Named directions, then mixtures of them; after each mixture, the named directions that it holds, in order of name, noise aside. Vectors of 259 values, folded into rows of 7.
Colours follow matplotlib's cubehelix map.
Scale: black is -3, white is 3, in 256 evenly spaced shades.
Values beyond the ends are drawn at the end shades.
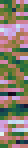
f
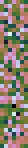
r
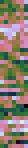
f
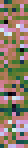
f, r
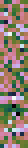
f, r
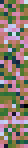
f, r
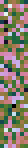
r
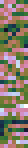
f, r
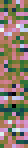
f, r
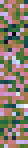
f, r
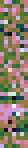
f, r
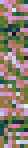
f, r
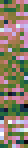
f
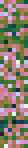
f, r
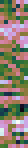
f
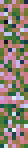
r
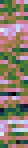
f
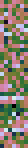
f, r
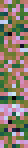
f, r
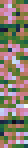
f, r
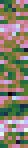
f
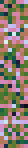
f, r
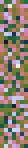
r
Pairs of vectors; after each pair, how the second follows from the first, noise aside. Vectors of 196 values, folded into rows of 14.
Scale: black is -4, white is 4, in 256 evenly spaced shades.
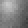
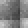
wrapped around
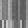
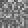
shuffled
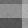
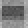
wrapped around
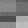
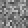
shuffled
